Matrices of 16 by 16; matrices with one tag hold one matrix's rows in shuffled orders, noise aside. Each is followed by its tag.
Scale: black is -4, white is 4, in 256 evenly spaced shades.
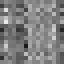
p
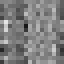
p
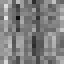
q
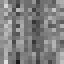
q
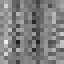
q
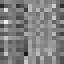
p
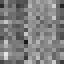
p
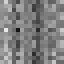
q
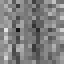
q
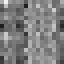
p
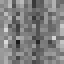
q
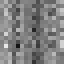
q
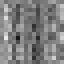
q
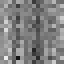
q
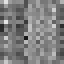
p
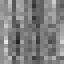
q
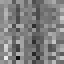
q
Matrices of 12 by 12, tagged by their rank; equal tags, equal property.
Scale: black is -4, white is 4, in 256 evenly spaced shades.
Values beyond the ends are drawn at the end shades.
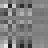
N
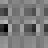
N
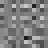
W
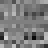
W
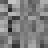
W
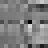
W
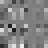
W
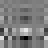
N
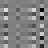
N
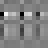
N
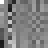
W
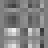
N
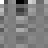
N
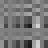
N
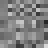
W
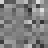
W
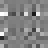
W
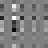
N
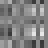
N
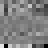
W
